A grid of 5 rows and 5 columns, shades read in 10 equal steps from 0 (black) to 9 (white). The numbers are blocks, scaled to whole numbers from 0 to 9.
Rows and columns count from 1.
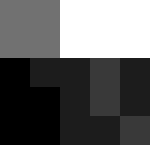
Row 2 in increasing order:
4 4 9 9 9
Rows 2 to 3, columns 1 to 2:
4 4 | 0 1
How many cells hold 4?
4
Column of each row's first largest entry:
3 3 4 4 5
